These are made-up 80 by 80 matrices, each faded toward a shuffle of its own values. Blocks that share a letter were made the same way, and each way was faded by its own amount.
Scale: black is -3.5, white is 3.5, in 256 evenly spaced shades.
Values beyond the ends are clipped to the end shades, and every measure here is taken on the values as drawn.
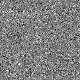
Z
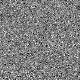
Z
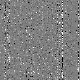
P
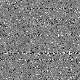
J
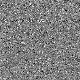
Z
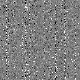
P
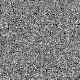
Z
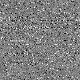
J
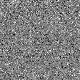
Z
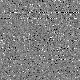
J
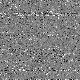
J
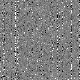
P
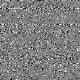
J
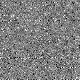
Z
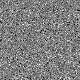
Z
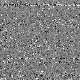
J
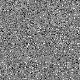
Z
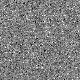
Z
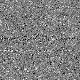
Z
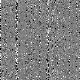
P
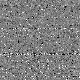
J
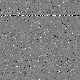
J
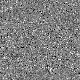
Z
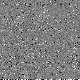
J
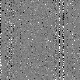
P
